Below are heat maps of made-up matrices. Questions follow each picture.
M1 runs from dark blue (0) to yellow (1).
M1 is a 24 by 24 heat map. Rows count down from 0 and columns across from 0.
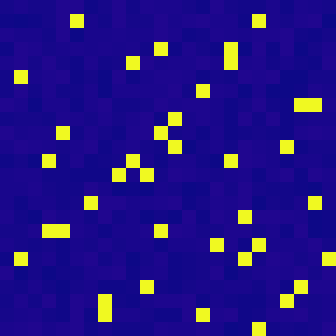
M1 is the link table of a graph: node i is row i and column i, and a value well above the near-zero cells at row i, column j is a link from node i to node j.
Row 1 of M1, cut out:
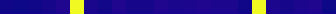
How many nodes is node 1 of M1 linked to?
2
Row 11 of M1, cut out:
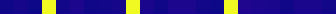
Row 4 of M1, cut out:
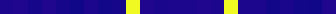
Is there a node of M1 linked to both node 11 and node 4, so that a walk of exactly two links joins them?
yes
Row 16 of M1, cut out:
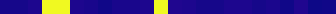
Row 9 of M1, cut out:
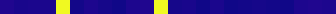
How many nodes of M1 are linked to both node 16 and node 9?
2
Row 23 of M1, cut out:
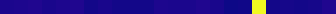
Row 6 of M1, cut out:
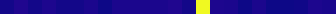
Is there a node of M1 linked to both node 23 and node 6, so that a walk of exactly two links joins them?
no
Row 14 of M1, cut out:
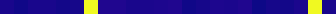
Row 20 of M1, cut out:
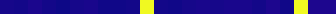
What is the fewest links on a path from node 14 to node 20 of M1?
4
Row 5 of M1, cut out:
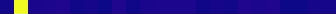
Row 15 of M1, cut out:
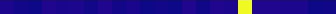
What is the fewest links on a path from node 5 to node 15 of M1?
4
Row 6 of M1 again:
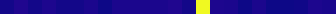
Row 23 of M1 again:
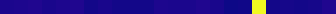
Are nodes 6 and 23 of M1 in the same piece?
no
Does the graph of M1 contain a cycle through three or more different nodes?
yes
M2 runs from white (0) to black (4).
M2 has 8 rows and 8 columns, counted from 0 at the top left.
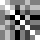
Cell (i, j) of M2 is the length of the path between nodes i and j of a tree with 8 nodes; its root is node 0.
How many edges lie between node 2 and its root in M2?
2
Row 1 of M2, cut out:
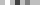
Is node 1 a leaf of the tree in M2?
no
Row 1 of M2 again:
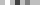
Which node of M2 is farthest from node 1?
3
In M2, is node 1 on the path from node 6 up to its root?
yes
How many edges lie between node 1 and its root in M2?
1
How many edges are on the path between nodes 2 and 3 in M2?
4
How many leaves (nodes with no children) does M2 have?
5
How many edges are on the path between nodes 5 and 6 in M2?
3
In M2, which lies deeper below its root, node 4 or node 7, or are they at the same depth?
the same depth
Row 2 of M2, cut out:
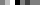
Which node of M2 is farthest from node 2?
3
